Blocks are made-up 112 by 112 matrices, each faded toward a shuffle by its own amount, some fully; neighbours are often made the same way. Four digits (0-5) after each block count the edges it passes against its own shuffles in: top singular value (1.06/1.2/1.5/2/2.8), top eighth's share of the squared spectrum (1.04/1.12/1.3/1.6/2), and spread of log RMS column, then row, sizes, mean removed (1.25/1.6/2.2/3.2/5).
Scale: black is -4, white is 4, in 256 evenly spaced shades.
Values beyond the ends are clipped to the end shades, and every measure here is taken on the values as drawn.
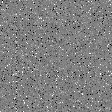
2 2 1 0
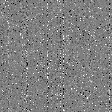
3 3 2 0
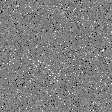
0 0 0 0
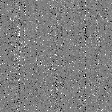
3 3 2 0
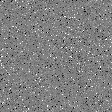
0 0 0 0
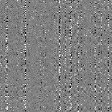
4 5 4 2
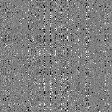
4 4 3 1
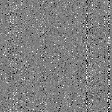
4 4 3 1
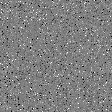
2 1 0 0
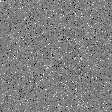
1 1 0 0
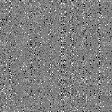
4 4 3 1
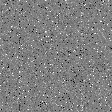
2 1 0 0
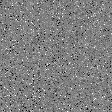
1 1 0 0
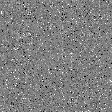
1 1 1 0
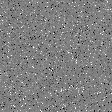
0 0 0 0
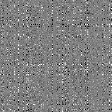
2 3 4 3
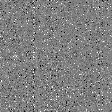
2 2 2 1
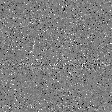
1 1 0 1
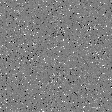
1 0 0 0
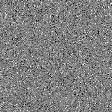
3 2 0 1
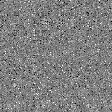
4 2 1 1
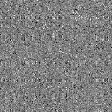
4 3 2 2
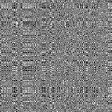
5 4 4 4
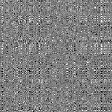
5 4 3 3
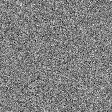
1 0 0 0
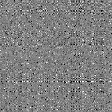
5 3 2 3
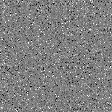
3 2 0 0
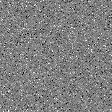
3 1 0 0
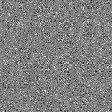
4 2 1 1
